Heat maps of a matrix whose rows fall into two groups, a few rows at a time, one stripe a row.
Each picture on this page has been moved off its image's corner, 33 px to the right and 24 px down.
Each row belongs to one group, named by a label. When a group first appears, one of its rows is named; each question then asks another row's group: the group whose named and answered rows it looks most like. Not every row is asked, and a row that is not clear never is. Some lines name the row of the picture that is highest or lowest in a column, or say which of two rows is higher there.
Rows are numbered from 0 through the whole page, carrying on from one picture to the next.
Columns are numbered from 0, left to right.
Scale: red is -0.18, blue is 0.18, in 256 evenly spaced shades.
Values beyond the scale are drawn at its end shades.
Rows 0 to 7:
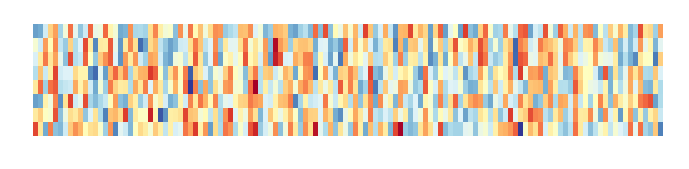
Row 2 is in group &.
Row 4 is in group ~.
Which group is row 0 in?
&
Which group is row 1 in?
&
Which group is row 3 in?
~
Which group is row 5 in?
&
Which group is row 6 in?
~
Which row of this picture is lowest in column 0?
7
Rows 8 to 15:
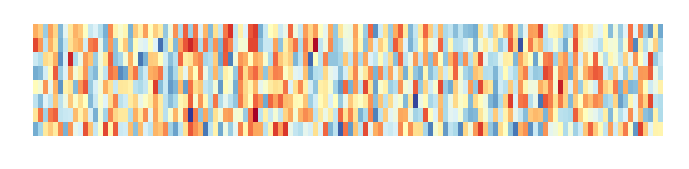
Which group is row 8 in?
~
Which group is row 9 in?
~
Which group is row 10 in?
&
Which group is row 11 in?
&
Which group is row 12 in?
&
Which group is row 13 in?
&
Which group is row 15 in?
&
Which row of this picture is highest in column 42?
14
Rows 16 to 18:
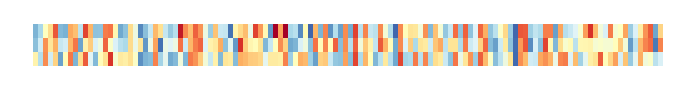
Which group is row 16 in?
&
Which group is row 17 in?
&
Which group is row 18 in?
&
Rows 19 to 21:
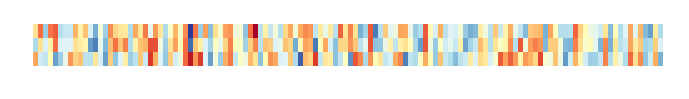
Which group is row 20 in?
~
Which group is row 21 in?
~
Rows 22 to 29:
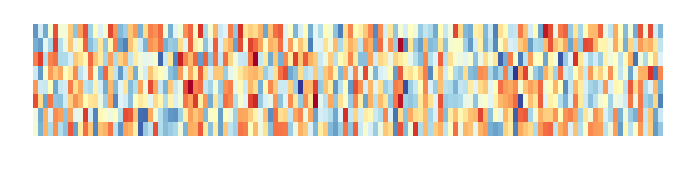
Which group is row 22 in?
&
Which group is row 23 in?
&
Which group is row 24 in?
~
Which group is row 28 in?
&
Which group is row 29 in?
&
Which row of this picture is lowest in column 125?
25
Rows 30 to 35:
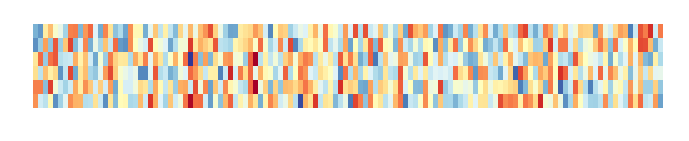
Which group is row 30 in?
&
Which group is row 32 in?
~
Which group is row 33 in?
&
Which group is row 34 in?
~
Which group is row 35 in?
~
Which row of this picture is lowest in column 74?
32
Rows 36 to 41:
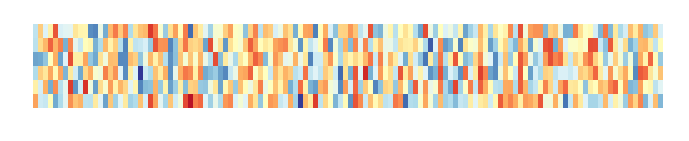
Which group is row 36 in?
~
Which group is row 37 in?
&
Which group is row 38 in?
&
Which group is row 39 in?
&
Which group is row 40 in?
&
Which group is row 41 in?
~
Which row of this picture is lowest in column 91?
40
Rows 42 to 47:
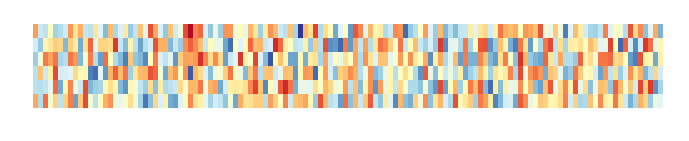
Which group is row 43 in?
&
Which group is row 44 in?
&
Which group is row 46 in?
&
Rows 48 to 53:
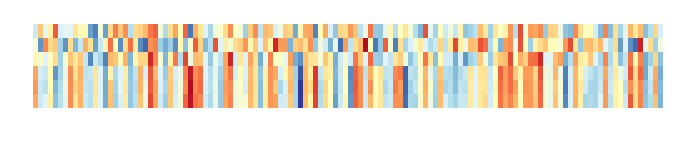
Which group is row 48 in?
~
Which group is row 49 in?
&
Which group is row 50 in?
~
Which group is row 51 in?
~
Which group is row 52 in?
~
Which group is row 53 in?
~
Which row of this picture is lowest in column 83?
49
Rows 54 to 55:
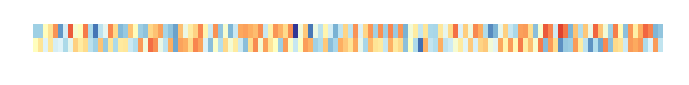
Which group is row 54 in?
&
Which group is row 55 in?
~
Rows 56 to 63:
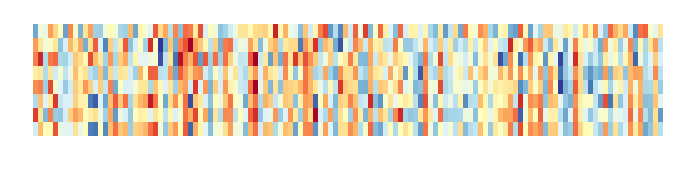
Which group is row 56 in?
&
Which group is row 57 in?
~
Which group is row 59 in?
~
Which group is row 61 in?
~
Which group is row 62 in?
~
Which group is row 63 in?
~
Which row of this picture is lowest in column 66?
56
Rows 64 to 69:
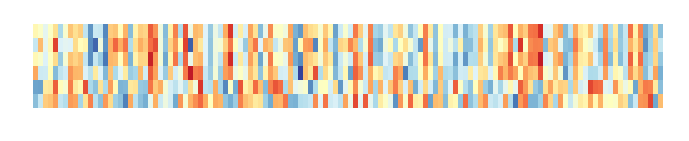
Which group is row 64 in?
~
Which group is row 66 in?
~
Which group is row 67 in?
~
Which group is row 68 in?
&
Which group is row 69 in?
&
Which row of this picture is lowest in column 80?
69
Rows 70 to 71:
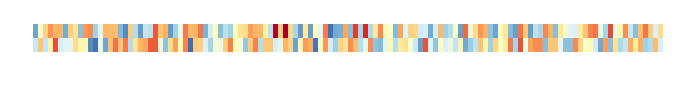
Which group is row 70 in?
&
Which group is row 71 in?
~
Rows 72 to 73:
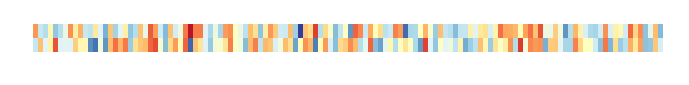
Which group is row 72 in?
~
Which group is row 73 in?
~
